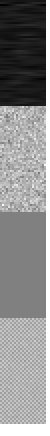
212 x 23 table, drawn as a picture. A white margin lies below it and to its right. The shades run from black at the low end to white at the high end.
It is made of 4 by 1 panels. Panel 1,1: very low, streaked across, faint in contrast. Panel 2,1: high, fine-grained. Panel 3,1: middling, flat. Panel 4,1: high, checkered.
